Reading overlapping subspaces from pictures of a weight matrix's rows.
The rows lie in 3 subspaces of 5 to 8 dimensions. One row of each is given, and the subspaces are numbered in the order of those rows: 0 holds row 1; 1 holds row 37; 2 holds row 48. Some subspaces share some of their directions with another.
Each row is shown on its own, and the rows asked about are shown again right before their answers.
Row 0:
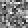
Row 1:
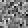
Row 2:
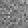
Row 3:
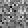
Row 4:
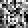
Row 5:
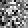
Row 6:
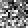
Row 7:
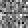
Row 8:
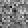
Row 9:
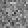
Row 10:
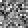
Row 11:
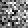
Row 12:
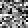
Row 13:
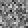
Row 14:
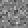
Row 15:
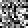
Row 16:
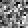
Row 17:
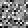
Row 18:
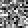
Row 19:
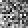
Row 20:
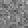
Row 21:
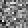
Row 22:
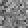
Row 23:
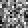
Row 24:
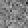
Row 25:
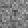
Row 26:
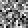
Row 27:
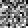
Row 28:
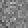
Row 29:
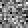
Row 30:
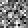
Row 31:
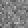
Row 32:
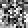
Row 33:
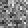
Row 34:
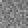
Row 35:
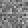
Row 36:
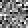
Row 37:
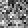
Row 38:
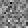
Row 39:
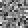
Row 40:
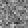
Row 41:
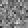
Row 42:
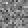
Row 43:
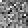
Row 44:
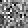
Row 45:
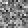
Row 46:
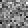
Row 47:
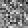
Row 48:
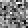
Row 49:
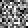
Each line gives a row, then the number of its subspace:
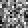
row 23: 0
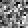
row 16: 2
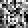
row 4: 0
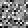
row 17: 2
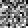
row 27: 2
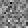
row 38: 2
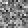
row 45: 1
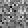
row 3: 2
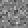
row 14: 1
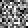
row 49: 2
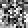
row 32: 0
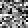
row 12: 2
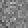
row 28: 0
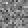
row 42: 1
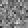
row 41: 1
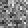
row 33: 1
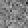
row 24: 0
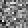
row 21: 0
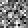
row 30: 1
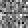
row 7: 0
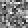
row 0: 2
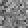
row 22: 1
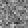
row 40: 1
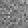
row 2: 0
